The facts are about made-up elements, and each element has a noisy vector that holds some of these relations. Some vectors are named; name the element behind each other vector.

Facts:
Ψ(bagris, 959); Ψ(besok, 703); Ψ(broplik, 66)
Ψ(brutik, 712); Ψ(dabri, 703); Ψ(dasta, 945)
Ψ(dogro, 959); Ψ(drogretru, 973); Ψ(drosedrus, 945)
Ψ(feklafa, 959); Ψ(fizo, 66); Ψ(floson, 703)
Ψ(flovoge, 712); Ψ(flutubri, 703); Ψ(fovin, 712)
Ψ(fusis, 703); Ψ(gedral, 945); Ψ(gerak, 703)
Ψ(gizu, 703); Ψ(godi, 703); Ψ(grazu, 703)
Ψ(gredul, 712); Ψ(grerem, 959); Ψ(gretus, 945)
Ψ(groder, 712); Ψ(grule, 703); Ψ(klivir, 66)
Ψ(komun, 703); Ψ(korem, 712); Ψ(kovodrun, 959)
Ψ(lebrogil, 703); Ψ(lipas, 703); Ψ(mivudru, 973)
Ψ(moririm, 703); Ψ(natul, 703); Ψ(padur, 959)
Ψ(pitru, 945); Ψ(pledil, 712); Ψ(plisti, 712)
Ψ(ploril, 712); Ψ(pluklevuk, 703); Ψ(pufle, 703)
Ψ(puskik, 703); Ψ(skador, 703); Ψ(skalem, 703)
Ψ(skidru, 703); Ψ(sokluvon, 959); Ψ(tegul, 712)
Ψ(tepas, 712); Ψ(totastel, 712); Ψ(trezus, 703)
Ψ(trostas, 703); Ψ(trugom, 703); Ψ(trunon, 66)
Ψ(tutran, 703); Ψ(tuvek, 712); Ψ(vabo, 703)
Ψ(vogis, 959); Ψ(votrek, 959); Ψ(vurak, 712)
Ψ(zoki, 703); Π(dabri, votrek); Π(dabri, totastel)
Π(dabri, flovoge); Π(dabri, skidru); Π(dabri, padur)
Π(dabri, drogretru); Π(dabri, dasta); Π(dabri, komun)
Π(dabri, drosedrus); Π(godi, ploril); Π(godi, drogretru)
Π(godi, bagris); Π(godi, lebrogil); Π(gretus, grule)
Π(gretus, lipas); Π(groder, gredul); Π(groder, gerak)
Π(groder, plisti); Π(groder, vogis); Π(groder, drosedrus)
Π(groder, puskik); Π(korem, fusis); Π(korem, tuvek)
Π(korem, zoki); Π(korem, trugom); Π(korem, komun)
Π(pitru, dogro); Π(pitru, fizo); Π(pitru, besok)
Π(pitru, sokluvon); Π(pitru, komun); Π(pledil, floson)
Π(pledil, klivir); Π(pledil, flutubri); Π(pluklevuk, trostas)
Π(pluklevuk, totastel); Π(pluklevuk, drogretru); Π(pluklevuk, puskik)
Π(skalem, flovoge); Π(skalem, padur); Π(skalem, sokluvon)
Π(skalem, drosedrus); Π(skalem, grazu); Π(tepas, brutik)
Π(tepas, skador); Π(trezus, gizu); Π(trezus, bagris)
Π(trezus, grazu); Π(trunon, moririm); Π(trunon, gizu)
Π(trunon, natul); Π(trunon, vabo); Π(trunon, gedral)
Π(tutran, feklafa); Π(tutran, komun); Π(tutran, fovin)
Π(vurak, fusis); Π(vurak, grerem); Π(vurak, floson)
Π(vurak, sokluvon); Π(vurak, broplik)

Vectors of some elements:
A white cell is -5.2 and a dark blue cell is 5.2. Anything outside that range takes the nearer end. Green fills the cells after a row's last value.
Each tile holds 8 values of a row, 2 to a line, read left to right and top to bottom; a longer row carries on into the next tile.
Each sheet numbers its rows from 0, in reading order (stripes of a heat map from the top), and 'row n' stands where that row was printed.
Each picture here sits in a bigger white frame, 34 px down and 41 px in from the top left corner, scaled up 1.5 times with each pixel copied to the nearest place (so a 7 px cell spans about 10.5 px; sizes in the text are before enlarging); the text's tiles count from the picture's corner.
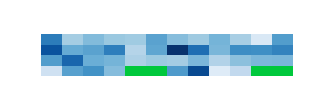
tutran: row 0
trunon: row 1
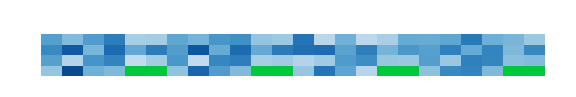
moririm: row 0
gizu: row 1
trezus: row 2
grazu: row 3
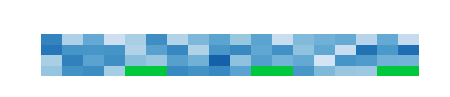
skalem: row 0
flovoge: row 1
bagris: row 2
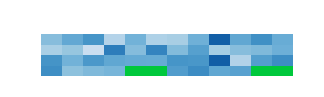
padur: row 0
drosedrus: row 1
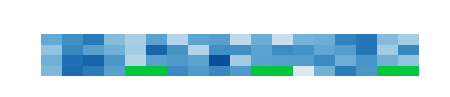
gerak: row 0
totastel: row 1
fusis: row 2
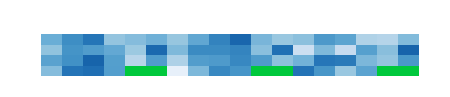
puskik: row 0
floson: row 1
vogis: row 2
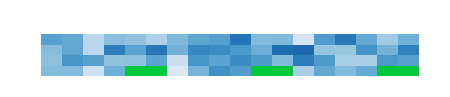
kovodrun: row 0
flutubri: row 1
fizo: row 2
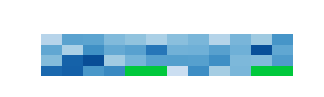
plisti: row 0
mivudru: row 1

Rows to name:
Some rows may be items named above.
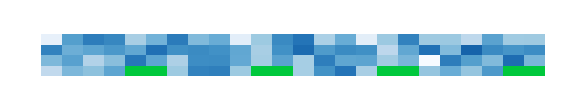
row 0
broplik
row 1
pluklevuk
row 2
dabri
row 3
pledil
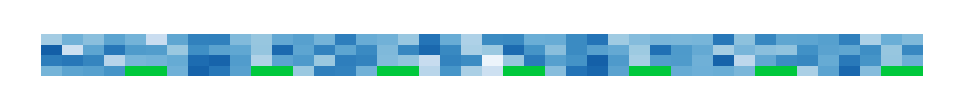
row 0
fovin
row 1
gerak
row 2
grazu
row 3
gretus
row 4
puskik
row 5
dasta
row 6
skidru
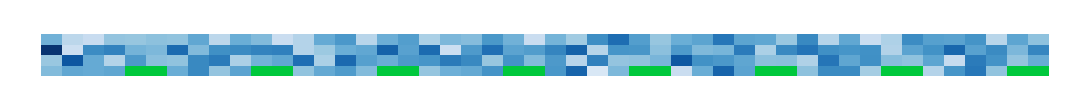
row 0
korem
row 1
tegul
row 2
drogretru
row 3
tuvek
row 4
gedral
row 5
komun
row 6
skalem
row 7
lebrogil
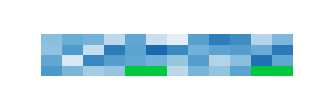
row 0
bagris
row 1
broplik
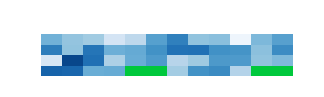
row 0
groder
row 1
godi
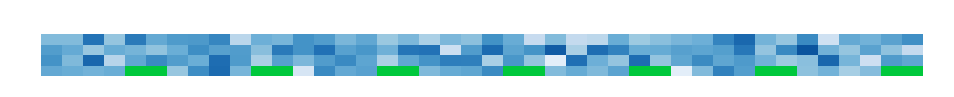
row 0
dasta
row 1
trostas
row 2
pufle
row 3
tuvek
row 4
vurak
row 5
fusis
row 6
pitru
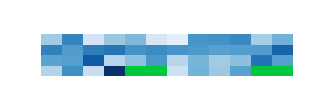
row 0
brutik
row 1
klivir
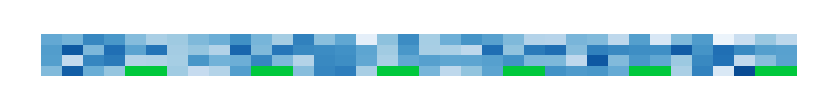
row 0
gizu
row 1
grerem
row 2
pluklevuk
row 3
sokluvon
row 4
ploril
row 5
tepas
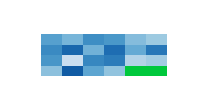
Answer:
gizu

